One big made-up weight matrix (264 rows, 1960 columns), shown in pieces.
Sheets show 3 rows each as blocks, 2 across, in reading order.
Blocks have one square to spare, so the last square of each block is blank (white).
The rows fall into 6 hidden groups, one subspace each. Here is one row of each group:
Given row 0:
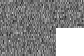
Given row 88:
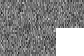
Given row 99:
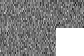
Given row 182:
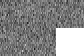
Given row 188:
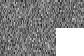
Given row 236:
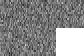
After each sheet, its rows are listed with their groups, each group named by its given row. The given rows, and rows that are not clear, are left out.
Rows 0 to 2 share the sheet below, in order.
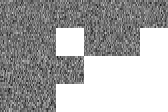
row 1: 182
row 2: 236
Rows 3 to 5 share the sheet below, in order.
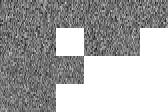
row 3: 236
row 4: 182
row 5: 188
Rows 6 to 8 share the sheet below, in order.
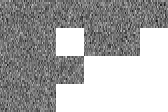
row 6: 0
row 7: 182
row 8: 188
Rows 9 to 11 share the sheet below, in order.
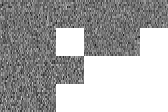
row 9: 188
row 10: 188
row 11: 88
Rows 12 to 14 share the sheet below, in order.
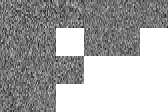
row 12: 182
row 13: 99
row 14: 182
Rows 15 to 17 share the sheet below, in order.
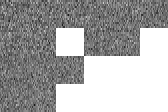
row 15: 236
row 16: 0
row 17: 182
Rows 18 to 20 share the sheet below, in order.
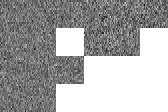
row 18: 182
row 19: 0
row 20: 0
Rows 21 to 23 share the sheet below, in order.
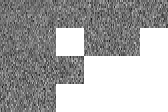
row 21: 182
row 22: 0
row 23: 182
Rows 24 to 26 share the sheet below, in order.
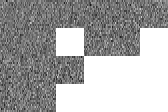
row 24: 236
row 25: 88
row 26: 188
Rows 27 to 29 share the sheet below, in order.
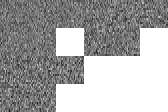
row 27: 182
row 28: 99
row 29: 236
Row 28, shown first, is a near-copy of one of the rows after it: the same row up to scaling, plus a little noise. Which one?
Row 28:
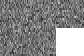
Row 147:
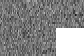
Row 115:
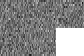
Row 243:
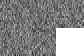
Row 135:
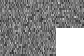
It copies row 135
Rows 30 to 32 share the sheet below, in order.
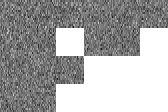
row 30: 182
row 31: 182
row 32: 99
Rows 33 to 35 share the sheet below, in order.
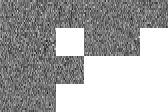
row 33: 236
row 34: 188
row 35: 0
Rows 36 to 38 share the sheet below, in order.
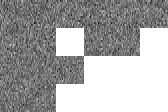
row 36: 188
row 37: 182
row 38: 88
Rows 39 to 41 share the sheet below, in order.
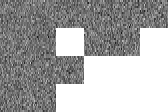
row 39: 182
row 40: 0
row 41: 0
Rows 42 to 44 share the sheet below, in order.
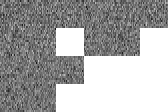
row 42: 236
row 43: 236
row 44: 99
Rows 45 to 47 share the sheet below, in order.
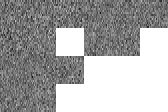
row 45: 182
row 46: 236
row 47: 182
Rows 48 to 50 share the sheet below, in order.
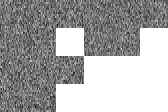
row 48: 0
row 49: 182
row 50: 188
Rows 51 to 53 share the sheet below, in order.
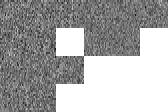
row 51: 236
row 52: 99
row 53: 188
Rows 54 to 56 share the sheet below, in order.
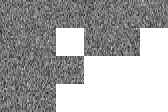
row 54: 88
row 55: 188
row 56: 0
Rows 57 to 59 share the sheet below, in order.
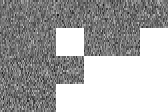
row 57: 0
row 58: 99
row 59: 0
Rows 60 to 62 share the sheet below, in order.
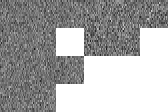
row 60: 182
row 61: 99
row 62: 188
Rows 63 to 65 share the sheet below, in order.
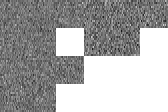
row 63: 99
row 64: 188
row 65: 88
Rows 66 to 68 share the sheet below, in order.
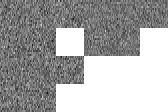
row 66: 188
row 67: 88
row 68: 0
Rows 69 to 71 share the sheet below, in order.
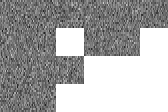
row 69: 182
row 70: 0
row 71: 236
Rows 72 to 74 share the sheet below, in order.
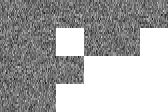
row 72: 99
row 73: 99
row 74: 182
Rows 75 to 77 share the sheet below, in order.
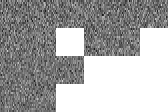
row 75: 182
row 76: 188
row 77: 88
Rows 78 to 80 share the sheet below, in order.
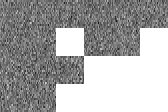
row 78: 236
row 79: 182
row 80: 182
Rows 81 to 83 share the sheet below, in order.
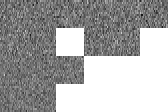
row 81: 99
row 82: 0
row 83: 88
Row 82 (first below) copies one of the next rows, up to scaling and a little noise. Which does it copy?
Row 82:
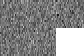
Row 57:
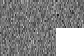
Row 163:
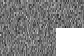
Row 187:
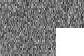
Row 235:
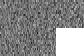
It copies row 57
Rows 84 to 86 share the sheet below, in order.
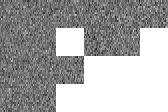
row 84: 99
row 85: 182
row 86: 236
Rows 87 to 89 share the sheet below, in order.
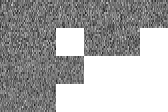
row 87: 236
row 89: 182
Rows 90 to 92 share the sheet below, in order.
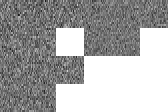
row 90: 188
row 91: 0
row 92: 0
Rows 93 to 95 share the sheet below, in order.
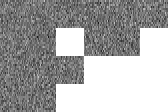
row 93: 182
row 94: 188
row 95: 0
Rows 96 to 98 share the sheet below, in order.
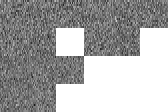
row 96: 182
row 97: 182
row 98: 182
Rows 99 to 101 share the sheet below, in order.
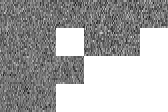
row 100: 0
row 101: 99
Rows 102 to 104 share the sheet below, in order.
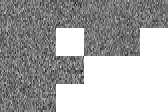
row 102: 99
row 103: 182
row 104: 99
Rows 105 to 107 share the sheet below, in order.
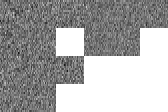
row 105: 99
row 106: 236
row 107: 0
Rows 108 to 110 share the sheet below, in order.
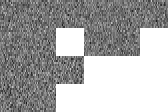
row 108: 236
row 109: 182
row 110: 182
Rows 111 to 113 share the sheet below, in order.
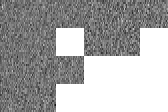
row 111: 236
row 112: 0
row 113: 236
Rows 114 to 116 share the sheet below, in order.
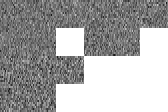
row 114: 99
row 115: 99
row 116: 236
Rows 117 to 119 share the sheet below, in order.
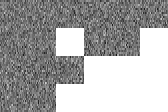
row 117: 99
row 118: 88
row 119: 182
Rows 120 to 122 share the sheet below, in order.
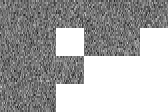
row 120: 0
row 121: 188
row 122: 188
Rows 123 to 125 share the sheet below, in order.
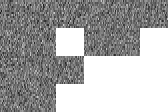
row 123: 0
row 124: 0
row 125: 188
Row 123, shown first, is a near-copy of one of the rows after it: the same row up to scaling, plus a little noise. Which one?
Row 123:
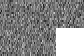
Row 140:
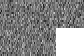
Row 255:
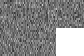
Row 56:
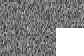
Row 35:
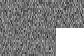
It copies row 140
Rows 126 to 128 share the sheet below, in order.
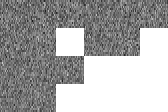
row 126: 182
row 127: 236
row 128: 236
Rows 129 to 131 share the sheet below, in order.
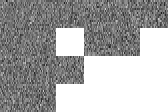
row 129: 236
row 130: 182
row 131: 188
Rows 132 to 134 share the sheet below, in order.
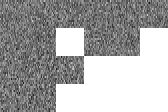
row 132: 182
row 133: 88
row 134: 0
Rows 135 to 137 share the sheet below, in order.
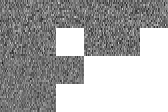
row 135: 99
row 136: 0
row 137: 236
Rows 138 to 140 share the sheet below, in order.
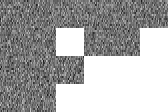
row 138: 99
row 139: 236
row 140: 0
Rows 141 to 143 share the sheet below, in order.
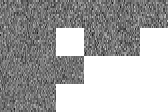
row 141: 0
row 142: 99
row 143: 188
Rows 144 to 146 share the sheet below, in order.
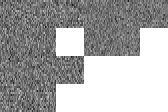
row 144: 182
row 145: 182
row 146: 88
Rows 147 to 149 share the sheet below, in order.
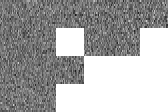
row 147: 99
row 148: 0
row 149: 88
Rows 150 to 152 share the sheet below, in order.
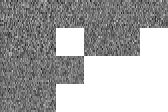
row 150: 236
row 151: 236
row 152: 236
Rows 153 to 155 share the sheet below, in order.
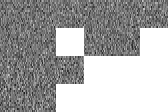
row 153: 99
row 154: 188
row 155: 0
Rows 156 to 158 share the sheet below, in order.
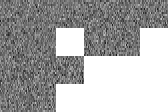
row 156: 99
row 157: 88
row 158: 0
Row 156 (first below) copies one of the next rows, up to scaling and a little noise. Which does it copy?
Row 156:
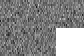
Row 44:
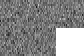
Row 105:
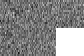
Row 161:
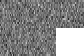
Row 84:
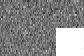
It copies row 44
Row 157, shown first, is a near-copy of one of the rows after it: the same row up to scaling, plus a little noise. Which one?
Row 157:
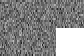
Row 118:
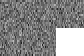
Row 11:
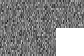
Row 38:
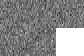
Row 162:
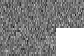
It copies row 118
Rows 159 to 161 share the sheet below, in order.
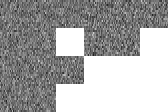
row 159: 88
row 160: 236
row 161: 99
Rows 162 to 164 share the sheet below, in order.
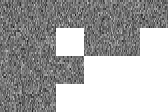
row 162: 88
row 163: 0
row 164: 88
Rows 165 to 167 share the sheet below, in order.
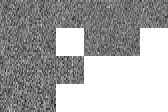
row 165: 188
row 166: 188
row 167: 236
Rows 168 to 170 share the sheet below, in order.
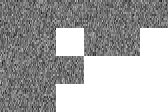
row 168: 236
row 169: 236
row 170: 236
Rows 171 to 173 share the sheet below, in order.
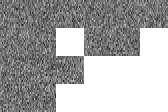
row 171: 99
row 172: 188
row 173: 0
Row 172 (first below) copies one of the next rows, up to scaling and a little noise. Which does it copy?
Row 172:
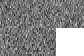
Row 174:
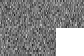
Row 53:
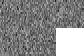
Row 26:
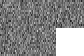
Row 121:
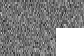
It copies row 174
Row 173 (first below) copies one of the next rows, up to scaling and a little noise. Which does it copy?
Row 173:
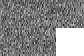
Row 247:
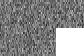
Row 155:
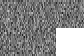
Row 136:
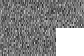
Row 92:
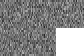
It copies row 136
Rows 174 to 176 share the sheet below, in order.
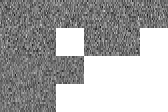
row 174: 188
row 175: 88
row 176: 88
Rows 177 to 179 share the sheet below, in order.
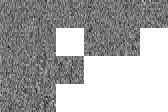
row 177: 88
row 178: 188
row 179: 236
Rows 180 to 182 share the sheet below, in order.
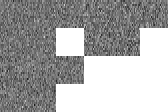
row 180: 0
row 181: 236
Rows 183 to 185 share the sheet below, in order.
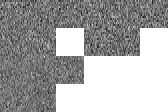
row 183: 188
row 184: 88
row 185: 182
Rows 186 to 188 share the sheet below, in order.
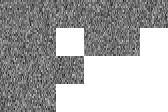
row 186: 188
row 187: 0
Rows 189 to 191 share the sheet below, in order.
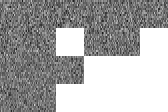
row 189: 188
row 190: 0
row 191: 182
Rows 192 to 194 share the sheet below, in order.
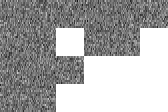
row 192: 236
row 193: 188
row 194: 99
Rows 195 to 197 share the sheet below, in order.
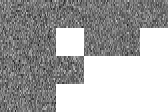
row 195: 182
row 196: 182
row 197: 99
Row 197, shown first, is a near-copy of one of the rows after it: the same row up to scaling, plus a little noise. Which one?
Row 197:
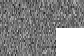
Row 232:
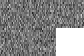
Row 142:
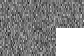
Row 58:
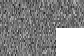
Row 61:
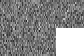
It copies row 58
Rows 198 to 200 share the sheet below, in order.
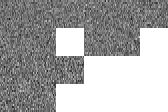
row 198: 88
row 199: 188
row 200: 88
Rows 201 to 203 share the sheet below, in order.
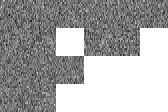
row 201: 88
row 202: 88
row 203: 88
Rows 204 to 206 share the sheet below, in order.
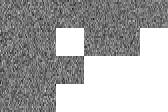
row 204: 99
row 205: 88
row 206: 236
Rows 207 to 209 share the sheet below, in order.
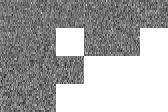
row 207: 236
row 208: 188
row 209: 188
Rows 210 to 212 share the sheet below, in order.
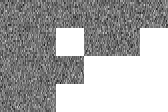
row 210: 88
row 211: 0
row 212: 188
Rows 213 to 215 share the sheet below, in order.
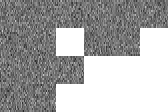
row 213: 182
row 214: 99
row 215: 99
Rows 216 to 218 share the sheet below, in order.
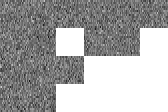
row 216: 182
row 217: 88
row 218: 188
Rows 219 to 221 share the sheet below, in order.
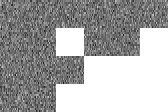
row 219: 236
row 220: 188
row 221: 88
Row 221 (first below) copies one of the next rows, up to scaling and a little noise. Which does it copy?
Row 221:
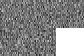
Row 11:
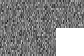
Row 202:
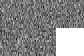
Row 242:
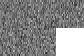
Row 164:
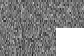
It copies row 202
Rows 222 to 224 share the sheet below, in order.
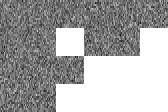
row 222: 188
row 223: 188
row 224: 236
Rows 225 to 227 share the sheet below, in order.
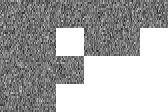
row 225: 0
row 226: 0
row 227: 88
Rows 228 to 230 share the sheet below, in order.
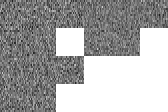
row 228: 88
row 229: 88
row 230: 0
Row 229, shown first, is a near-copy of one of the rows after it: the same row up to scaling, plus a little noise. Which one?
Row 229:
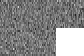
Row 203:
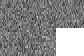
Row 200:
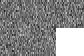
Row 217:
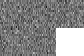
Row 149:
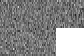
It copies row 149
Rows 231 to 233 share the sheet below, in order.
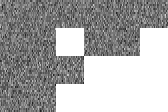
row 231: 236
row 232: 99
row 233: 236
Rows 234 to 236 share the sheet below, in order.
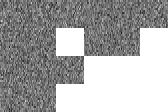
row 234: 236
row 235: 0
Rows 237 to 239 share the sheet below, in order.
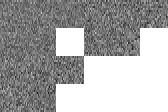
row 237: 236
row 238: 188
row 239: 182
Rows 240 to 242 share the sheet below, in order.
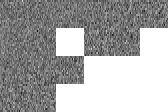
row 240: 188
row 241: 0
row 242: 88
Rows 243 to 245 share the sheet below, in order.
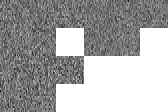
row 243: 99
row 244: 182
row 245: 0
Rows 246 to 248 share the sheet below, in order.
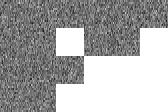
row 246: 0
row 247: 0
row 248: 236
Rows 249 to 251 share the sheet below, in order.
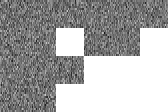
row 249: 88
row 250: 0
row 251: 236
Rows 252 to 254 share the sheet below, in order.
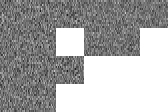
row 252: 0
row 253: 236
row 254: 0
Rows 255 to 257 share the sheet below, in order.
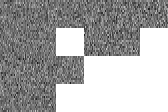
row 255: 0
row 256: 0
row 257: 0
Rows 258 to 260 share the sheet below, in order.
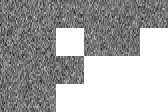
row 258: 99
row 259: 182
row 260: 188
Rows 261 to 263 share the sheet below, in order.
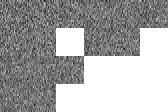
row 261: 182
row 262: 188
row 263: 182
